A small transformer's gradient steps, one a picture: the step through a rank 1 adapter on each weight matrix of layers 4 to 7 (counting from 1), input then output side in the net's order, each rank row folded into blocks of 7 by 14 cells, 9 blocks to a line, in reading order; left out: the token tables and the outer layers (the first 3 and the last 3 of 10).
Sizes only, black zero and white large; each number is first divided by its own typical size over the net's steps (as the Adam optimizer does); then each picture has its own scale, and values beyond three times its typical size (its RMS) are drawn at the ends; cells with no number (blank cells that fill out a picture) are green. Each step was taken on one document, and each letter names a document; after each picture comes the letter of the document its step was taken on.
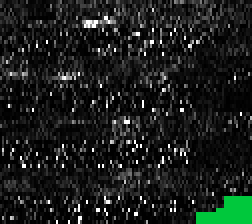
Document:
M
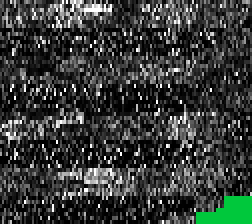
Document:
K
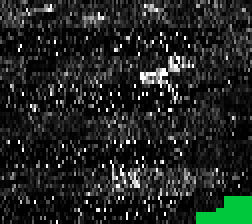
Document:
M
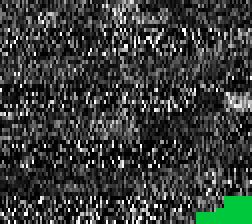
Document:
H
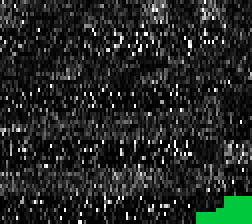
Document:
M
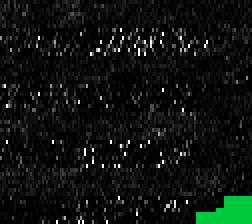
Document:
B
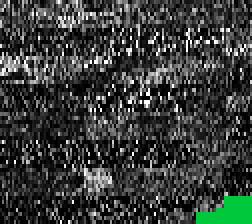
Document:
H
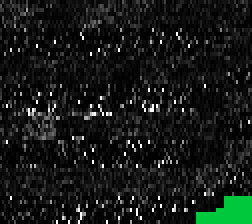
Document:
B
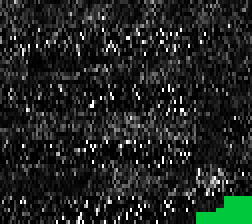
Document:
M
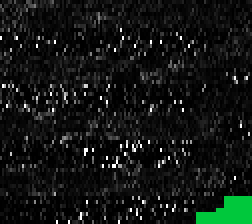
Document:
B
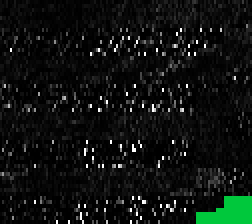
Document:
B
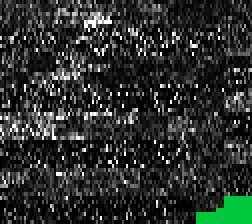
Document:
K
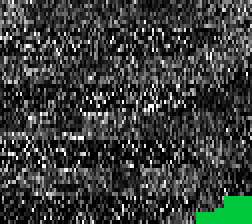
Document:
H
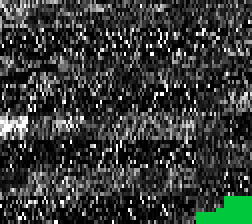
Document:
K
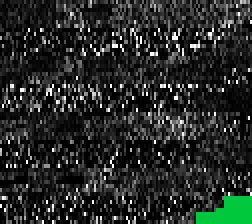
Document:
K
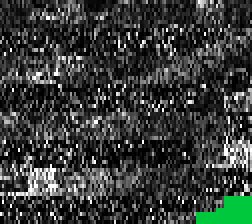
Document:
H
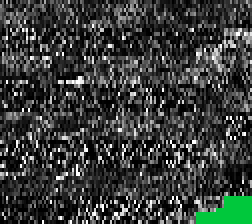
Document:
H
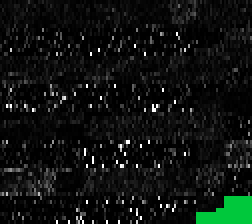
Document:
B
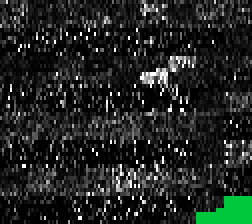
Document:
M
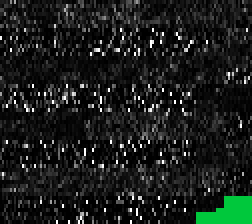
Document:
B
